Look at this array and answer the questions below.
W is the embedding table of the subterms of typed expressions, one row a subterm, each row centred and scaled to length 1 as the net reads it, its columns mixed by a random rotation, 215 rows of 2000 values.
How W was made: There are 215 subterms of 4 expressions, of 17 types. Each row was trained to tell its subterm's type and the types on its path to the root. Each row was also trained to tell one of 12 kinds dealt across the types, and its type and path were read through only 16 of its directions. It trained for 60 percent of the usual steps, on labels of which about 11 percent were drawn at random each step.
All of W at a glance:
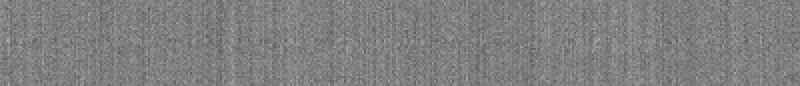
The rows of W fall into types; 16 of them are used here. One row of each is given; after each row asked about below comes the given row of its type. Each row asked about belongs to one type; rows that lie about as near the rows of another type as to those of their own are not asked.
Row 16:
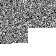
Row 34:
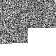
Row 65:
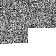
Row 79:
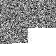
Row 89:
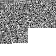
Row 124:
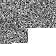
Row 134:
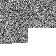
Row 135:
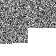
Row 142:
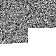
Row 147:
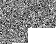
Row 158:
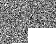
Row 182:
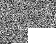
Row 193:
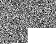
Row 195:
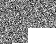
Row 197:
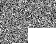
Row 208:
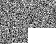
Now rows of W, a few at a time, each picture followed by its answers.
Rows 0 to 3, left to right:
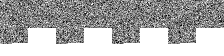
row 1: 158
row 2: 182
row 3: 142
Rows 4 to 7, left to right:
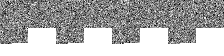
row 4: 182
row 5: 195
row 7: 124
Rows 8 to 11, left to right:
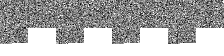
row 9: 65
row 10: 193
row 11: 195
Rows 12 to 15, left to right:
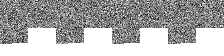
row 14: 34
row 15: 65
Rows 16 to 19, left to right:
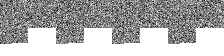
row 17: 193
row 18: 197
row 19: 16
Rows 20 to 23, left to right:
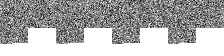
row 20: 147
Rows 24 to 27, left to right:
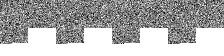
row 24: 193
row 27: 182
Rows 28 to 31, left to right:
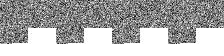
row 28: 193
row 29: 142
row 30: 34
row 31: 158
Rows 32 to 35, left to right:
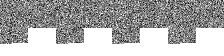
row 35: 197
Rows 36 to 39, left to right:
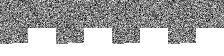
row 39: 135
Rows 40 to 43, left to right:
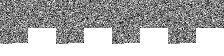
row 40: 147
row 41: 34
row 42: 135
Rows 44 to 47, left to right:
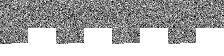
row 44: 34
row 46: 65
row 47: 124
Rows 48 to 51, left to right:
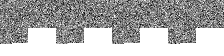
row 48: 135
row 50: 147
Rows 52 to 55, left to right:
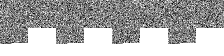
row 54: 16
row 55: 158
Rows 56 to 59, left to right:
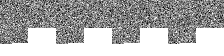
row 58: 193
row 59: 208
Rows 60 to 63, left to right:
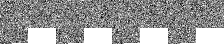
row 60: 182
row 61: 124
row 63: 193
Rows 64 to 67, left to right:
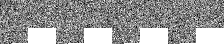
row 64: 195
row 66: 89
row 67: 135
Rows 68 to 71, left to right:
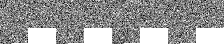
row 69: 182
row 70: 16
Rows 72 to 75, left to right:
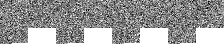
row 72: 16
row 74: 135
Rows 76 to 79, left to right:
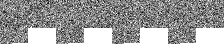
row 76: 142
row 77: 65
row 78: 158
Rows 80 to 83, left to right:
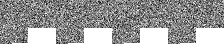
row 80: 182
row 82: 197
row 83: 182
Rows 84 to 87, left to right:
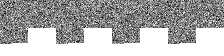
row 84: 182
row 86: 79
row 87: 34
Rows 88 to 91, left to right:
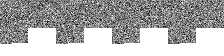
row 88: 158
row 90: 134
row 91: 34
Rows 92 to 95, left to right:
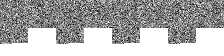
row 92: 135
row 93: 134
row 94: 89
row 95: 65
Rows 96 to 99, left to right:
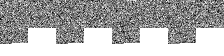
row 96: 158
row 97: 158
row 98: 195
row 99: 197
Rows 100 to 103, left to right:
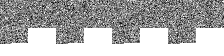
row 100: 158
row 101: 34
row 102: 195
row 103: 195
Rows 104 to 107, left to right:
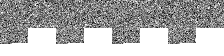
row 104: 158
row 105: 197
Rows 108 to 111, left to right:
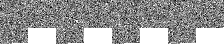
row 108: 193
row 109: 158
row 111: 79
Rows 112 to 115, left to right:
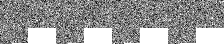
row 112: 182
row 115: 197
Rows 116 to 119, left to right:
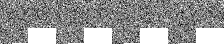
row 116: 147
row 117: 197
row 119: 197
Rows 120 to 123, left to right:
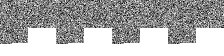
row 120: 16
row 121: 158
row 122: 16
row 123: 134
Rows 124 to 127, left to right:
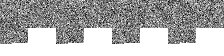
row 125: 16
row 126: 197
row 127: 16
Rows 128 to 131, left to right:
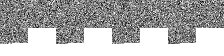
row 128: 147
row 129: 193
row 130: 79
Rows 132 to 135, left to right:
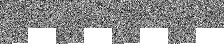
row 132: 89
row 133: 79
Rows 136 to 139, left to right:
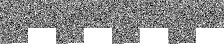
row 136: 142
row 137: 79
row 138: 134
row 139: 16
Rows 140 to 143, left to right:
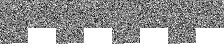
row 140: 197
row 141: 79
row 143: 134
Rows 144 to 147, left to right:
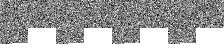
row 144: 208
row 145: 65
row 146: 79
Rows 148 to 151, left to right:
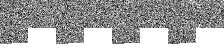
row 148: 193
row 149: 79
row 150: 34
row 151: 16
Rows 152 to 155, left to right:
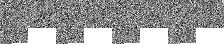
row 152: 135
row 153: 135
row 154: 193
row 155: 147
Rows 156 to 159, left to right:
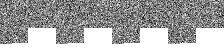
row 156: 147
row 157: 134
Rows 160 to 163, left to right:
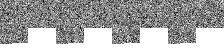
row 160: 34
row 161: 89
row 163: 147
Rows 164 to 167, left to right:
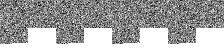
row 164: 134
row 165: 193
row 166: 182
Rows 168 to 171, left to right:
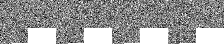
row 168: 124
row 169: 142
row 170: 79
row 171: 195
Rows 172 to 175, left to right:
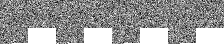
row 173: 79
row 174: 193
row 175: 34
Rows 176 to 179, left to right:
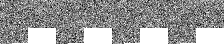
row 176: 193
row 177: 182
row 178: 135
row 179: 147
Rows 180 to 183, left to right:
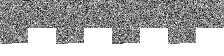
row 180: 142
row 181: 142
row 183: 147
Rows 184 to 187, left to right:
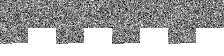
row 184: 124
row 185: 65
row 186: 182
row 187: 142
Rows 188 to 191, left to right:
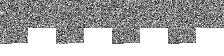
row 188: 158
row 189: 79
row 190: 34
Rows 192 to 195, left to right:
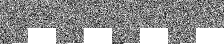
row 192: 134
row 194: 182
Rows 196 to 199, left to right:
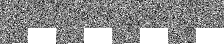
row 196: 34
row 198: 142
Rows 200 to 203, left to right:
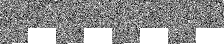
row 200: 158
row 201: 124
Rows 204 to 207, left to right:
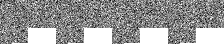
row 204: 195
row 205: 195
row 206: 134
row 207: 16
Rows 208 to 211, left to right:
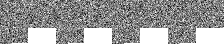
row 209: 135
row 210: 34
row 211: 134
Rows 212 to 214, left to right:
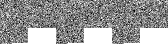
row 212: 135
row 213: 16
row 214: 134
